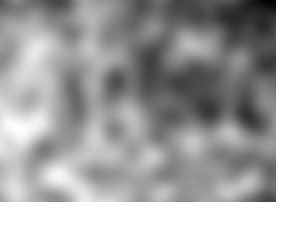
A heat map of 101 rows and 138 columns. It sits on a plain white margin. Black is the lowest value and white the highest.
The field climbs toward the bottom left. No lone cell stands out from its neighbours. The texture varies smoothly and slowly. The top right is the ninth with the lowest average.
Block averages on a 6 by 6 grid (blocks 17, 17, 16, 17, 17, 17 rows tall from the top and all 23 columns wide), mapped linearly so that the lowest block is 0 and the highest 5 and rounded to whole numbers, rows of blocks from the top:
333210 / 443231 / 432112 / 533222 / 444333 / 444333
